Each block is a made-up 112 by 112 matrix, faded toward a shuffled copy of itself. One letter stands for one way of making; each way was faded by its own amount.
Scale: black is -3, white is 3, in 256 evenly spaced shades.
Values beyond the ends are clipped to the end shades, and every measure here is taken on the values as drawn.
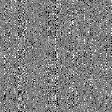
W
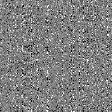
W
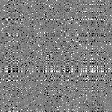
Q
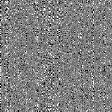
W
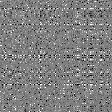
Q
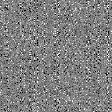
W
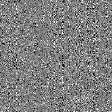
W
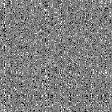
W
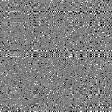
Q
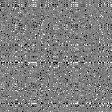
Q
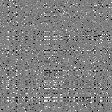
Q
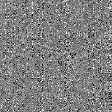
W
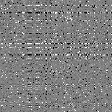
Q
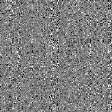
W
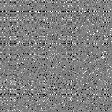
Q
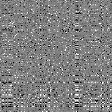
Q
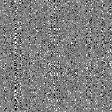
W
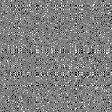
Q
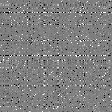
Q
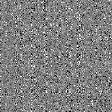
W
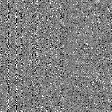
W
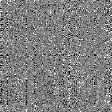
W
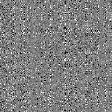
W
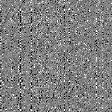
W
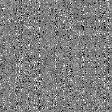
W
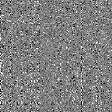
W
